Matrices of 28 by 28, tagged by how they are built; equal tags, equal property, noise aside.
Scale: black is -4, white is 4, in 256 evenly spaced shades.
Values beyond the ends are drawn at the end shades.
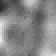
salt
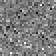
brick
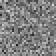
brick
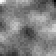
salt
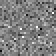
brick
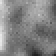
salt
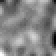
salt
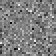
brick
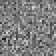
brick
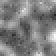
salt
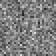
brick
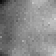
salt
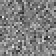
brick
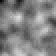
salt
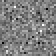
brick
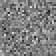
brick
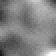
salt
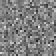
brick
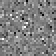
brick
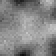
salt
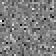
brick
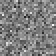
brick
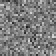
brick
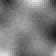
salt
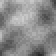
salt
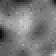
salt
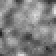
salt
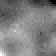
salt
